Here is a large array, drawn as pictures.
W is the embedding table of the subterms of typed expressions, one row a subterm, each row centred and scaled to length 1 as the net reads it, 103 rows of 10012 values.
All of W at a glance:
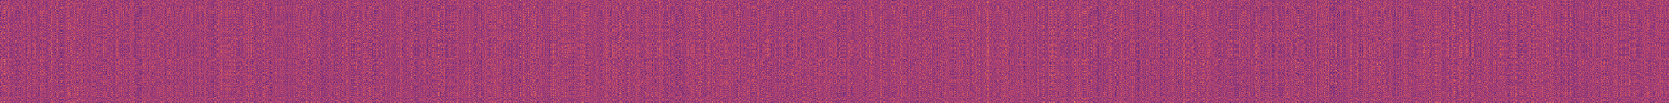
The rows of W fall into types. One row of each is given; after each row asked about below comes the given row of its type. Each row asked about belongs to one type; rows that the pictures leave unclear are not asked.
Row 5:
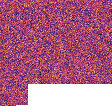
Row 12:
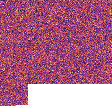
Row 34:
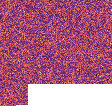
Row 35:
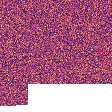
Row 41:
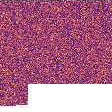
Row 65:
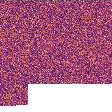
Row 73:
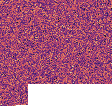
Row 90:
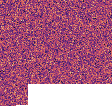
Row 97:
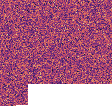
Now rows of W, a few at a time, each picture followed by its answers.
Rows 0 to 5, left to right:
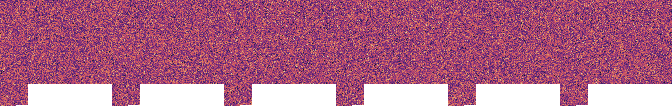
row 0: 12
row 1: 65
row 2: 41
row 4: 34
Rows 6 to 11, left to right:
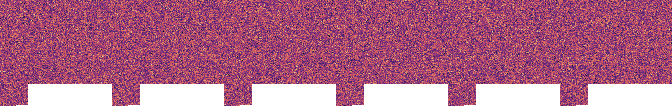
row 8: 73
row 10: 73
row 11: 90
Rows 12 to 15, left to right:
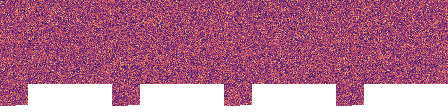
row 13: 90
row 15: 12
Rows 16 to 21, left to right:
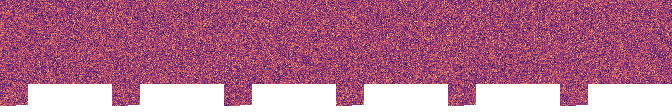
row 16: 34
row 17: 35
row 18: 65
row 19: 35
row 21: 5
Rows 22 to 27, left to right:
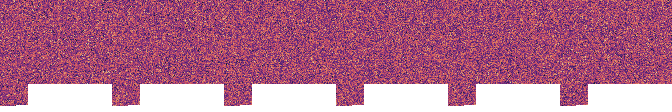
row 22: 5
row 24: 41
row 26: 97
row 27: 97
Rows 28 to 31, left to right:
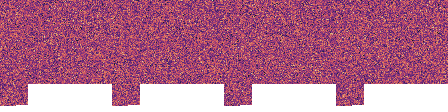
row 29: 41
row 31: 65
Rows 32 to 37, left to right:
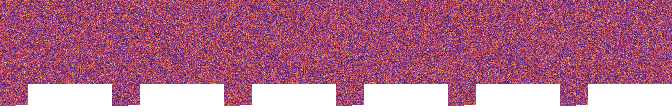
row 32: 34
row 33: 97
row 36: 97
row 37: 90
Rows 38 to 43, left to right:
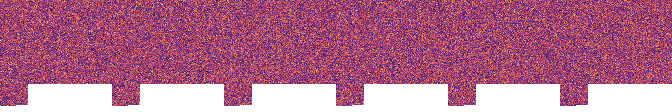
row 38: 5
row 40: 41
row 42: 5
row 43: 35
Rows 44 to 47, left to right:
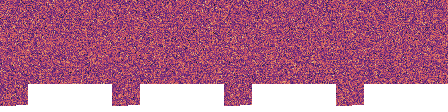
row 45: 65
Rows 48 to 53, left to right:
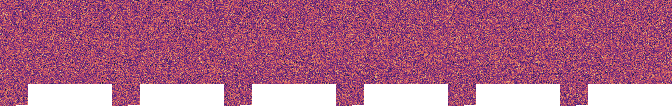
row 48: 41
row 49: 41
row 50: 65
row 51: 65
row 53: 35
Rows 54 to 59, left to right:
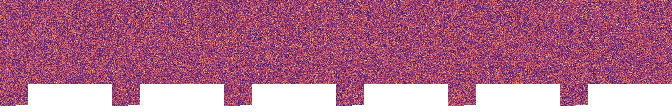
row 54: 41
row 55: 41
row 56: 12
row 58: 34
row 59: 97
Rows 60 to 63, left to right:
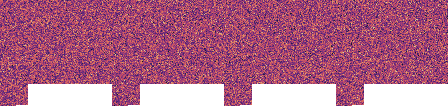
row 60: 90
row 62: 35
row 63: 90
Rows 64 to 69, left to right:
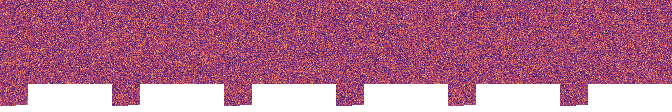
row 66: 35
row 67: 97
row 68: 34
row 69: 73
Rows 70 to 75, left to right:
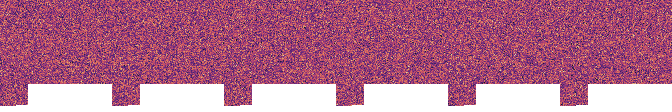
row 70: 65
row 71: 90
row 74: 65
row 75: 34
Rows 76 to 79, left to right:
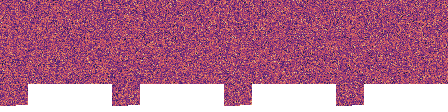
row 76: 41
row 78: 90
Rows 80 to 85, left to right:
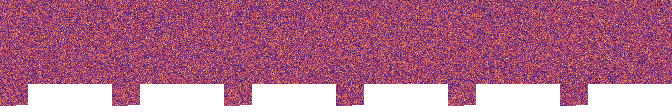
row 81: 34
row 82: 34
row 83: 65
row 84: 34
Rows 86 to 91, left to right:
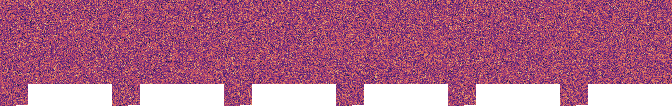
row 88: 90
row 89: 65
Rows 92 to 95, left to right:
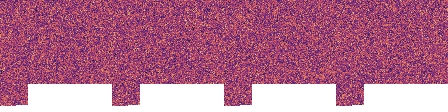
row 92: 12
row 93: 97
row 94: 35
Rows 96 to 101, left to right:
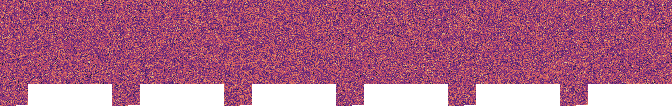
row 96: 5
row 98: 90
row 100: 35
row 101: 97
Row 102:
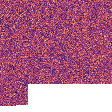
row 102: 97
